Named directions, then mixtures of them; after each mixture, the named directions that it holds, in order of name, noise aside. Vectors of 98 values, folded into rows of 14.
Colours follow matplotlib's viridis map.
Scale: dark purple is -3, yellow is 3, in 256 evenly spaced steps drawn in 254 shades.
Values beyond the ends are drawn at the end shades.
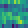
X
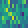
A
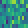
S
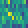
A, X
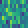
A, S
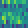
A, S, X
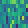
S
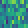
S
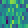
S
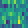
A, S, X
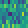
A, S, X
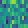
S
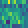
A, S, X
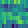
X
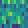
A, S, X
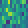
A, S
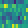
S, X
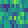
A, X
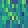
A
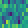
A, S, X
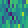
A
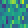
S
